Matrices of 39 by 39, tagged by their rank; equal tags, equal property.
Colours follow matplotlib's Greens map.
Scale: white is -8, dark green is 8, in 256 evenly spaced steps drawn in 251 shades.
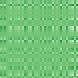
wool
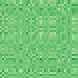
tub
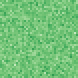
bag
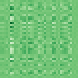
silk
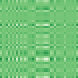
wool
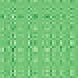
silk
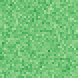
bag
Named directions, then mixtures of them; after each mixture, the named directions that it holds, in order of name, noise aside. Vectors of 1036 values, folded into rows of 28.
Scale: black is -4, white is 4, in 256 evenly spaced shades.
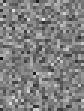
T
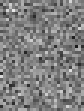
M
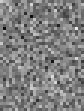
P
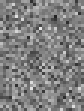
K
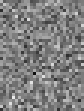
K, T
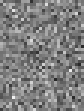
K, M, T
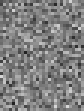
M, P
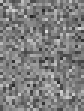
M, P, T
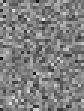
T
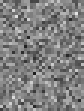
K, T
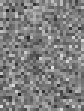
K, M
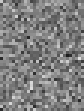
K, P, T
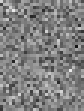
M, P, T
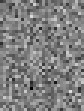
K, P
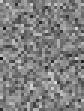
P, T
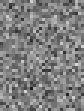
K, M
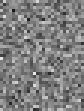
T
